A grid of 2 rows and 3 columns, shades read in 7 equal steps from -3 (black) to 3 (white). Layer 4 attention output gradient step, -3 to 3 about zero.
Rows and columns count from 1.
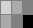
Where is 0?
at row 1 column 3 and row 2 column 2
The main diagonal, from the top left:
2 0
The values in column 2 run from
0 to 1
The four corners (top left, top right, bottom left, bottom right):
2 0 1 -3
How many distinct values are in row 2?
3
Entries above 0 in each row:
2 1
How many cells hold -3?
1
